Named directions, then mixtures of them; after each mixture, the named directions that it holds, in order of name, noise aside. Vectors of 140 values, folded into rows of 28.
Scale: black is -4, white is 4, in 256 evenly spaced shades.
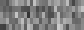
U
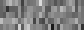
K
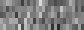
K, U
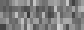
U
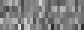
K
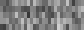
U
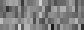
K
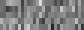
K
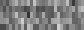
U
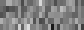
K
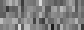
K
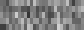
U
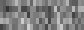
K, U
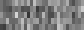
U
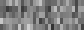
K, U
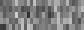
U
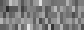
K, U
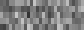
U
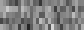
K, U
